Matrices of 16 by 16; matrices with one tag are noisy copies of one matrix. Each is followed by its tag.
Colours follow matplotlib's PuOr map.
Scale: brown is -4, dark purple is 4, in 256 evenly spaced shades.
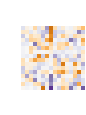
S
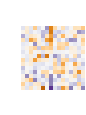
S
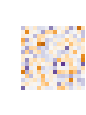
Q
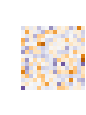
Q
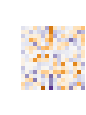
S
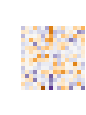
S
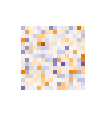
Q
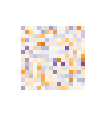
Q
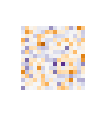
Q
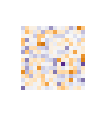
Q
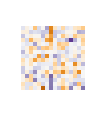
S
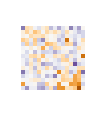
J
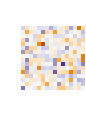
Q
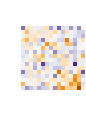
J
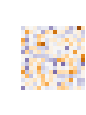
Q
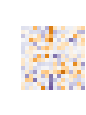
S
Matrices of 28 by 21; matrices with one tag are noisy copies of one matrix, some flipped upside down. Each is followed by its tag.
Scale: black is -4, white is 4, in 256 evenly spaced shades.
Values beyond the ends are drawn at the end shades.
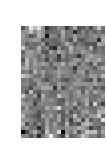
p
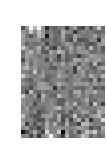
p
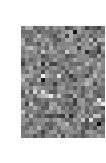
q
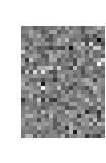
q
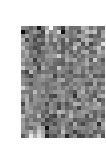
p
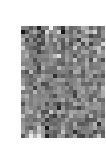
p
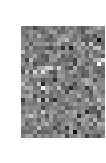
q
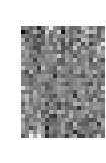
p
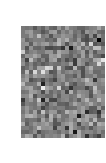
q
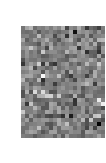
q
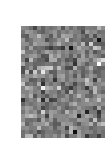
q
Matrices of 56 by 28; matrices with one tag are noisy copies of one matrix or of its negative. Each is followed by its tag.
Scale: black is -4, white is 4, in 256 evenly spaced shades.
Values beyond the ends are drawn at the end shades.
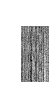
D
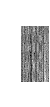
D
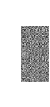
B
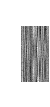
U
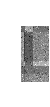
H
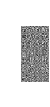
B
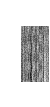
D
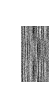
U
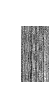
D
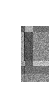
H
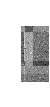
H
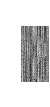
U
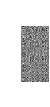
B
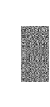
B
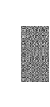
B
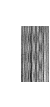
D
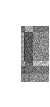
H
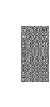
B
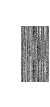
U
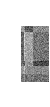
H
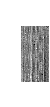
D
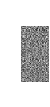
B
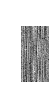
U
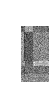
H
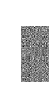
B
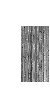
D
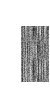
U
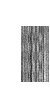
D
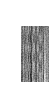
D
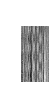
D
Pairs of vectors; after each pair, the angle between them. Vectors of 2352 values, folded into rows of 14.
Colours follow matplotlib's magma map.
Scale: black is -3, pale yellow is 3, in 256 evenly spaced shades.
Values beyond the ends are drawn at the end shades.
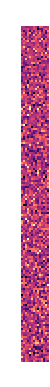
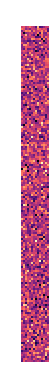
partly opposed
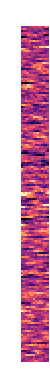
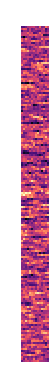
nearly parallel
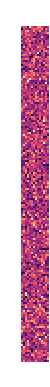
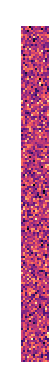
partly opposed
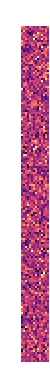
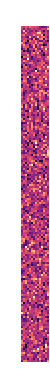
partly aligned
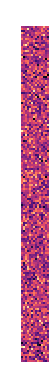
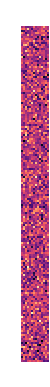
nearly parallel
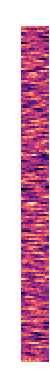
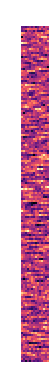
nearly opposite
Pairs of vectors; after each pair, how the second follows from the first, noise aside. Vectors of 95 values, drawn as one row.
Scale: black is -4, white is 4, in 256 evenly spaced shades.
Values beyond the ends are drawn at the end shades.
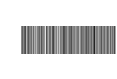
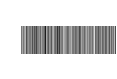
negated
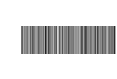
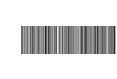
copied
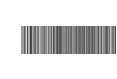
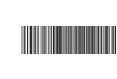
scaled up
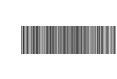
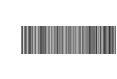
negated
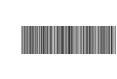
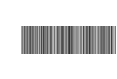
copied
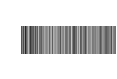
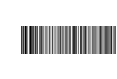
scaled up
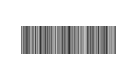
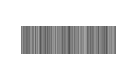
shrunk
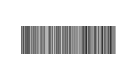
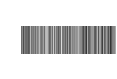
copied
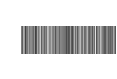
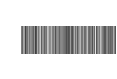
copied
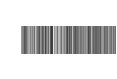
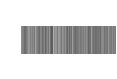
shrunk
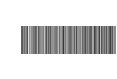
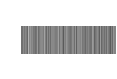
shrunk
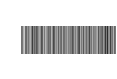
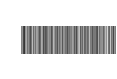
negated
